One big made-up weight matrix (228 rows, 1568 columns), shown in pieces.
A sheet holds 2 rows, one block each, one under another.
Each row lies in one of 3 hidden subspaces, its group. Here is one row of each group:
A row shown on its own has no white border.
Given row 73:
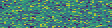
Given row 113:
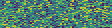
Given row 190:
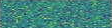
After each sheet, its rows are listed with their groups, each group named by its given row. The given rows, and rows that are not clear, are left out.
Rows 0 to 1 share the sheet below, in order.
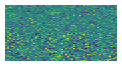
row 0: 113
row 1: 190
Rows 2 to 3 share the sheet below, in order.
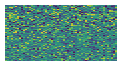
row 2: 113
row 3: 73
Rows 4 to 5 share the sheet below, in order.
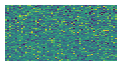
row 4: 73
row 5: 113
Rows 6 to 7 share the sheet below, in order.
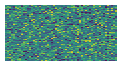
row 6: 113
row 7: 113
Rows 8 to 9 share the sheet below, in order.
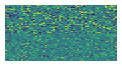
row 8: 113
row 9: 73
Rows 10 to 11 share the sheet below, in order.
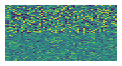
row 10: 190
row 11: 113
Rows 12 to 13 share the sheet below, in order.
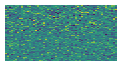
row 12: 113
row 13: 113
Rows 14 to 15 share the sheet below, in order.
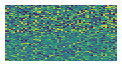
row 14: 73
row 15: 73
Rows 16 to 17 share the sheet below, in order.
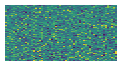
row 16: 73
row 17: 73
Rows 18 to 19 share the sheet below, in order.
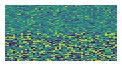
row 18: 190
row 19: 113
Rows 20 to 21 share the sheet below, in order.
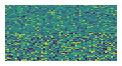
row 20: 113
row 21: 190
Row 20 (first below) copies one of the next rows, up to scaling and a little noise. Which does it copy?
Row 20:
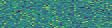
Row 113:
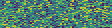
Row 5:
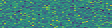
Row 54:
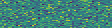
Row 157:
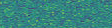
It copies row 5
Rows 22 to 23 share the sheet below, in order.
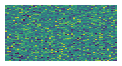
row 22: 73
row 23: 190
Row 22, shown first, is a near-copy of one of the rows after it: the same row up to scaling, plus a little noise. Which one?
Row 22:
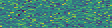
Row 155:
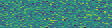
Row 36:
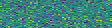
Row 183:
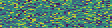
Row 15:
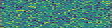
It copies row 183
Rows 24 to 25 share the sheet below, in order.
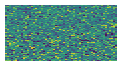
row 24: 73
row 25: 113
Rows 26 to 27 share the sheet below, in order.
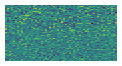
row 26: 73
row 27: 73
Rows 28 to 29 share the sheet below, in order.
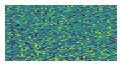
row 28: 190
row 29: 190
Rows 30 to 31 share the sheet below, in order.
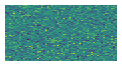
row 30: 73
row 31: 113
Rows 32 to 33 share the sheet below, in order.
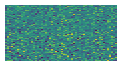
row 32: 190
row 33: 190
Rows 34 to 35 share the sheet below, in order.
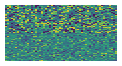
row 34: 190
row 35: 73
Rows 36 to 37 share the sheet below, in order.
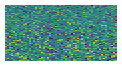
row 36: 73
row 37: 190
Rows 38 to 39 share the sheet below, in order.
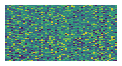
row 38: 190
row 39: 190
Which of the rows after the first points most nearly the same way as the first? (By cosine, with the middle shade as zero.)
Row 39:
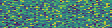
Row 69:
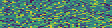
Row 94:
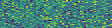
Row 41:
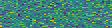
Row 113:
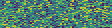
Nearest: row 94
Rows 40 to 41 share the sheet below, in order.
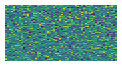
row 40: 113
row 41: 73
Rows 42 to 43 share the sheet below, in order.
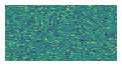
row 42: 190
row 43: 113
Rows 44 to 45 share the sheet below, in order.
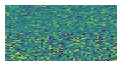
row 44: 73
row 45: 190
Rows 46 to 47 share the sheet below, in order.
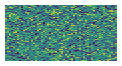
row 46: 113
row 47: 190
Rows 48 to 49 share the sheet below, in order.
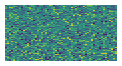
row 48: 113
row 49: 73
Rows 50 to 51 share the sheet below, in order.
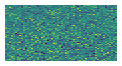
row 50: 113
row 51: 190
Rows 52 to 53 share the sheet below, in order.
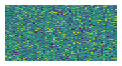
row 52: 73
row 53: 113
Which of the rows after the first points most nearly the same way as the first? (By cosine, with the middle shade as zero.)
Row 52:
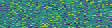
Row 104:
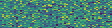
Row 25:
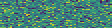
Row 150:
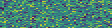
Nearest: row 150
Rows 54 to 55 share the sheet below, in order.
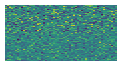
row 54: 113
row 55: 190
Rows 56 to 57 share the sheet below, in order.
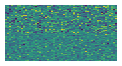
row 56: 73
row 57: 113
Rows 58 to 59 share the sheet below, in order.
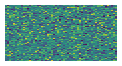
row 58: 113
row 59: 73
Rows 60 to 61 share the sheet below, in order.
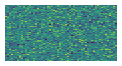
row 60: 73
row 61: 113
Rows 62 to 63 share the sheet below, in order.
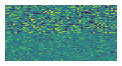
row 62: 113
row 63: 73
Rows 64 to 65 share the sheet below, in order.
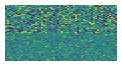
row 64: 190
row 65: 113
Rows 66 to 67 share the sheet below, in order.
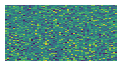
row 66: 73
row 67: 190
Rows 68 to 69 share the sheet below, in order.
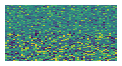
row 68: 73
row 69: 190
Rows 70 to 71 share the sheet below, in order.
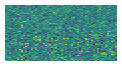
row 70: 190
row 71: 73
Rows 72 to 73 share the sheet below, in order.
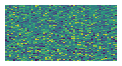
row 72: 190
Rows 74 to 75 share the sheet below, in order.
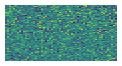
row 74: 73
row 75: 190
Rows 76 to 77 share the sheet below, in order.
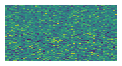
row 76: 190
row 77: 113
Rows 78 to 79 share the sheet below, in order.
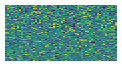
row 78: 73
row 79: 113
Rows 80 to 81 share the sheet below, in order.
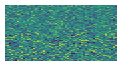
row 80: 190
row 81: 113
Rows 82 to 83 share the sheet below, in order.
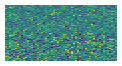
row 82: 113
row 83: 113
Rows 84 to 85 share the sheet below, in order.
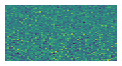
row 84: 73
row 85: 190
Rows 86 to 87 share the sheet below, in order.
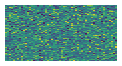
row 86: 113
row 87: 73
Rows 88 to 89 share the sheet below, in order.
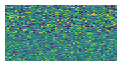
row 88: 113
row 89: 113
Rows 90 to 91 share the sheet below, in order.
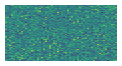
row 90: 73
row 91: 190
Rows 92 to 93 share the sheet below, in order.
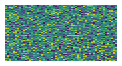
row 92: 113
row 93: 113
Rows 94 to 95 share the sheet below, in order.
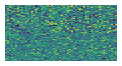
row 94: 190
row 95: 73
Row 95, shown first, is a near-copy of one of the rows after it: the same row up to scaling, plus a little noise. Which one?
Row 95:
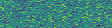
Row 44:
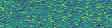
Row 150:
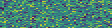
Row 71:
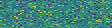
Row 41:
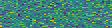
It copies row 44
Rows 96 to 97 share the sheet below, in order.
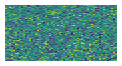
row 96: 113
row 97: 190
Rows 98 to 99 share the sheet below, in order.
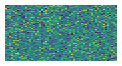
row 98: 190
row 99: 190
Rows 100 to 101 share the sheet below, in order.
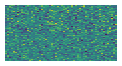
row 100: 190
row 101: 113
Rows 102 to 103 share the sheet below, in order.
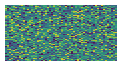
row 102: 190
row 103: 113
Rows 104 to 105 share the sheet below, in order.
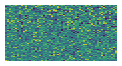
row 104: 73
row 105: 73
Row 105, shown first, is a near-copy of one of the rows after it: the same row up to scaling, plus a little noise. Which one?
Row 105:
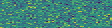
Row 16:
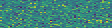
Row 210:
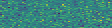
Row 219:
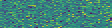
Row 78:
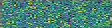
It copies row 78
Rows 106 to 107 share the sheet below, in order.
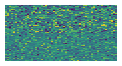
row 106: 73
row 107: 73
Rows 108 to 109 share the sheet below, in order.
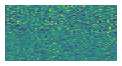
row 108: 190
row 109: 190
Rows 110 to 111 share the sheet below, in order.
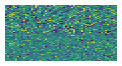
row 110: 190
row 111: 113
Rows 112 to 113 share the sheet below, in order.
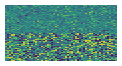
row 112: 73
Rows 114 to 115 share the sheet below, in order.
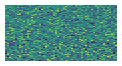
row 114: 190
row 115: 113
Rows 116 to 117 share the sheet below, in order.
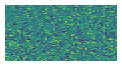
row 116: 113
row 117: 113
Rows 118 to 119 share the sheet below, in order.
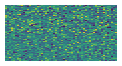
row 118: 190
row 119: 113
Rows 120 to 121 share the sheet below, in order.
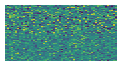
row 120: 113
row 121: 190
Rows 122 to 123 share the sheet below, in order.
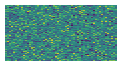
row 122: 113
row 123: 113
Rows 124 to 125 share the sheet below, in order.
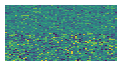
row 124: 73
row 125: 113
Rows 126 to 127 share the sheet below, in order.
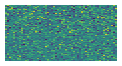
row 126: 73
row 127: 113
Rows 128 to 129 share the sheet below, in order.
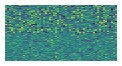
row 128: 190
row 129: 113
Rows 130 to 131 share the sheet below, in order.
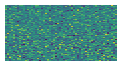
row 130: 190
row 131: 113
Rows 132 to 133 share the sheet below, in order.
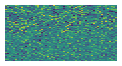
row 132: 113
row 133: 73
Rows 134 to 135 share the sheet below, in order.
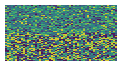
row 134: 73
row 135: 190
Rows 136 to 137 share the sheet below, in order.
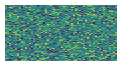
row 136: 113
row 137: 190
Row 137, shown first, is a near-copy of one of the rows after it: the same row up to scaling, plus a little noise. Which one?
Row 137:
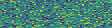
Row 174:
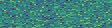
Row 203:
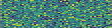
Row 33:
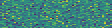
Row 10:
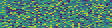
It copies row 174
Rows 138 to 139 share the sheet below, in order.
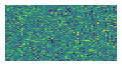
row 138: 73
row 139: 113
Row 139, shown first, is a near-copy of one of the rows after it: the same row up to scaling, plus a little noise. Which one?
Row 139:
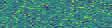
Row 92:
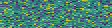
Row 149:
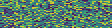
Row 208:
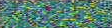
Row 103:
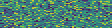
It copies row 208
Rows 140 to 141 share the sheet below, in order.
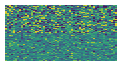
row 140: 73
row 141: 113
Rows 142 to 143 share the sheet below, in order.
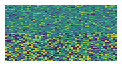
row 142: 113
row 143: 73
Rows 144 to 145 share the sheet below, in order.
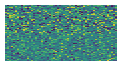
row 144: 113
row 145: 190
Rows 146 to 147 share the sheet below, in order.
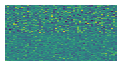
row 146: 113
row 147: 73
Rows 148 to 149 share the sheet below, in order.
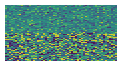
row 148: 190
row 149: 113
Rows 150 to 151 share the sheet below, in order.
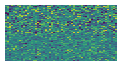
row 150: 73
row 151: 73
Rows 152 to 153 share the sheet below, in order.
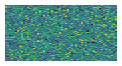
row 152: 73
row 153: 113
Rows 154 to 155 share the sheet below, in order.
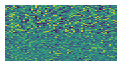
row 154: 190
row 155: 73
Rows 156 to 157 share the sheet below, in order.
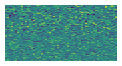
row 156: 113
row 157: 113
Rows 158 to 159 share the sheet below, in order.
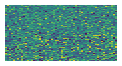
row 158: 113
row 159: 73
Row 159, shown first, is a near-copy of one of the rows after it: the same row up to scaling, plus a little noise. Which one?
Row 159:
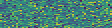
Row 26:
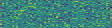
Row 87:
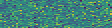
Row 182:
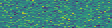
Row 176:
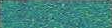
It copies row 87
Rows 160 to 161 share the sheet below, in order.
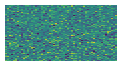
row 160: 190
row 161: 113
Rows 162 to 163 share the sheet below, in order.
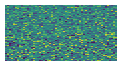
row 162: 113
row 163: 113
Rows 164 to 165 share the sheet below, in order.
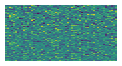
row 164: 113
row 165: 113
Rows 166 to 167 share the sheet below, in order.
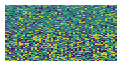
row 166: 73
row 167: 73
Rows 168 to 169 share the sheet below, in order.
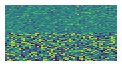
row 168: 113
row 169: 190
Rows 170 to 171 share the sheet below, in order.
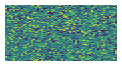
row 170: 73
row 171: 73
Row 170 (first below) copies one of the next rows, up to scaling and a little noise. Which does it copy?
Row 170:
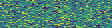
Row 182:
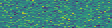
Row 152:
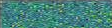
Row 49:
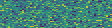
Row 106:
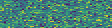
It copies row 182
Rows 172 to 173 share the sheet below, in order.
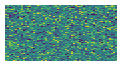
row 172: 113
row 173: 113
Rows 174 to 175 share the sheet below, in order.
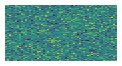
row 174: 190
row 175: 113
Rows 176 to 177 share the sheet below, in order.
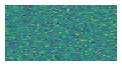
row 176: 73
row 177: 113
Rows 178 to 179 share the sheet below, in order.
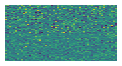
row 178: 73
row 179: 73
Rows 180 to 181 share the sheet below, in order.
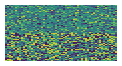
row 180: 113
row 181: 190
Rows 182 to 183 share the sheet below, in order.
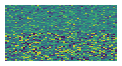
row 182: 73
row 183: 73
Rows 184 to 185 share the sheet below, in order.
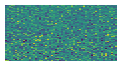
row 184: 190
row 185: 73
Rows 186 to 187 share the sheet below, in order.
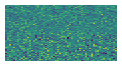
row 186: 113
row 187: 73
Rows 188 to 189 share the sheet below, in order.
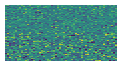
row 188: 73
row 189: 113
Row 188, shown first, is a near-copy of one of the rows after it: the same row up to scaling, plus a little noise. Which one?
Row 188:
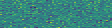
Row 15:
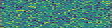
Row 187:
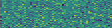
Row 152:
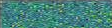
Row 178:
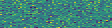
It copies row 178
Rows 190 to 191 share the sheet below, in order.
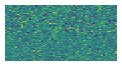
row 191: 73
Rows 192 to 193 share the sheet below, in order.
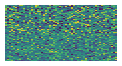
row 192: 190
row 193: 190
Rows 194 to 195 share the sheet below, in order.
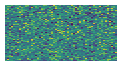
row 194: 113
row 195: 190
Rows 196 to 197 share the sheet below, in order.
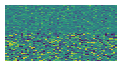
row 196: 190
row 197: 113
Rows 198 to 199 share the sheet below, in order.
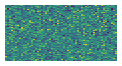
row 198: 190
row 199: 73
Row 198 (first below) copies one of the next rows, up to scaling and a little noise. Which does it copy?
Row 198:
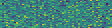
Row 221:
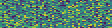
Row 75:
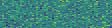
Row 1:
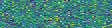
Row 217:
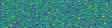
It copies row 221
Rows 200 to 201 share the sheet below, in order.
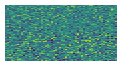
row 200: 190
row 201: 113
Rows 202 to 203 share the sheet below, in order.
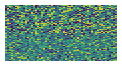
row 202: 190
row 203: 190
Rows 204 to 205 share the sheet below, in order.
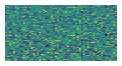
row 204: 113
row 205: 113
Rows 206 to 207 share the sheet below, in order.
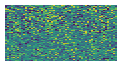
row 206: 190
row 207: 73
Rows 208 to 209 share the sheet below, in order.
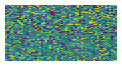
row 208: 113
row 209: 190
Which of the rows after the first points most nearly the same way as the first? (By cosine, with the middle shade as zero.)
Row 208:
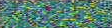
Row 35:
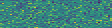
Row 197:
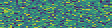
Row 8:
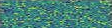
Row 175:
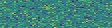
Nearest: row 8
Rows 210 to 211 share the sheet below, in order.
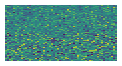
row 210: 73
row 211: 113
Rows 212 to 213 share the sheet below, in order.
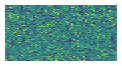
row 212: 113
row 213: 190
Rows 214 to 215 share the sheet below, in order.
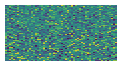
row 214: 190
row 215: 190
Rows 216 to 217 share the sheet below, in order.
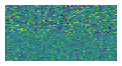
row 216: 190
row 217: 190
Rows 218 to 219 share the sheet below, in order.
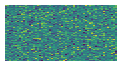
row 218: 190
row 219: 73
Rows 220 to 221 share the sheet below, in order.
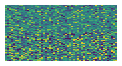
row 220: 190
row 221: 190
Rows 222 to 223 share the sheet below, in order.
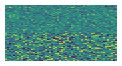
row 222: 113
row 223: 73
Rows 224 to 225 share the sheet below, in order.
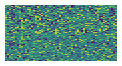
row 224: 190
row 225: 113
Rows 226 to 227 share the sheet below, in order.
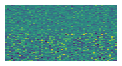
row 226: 190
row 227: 190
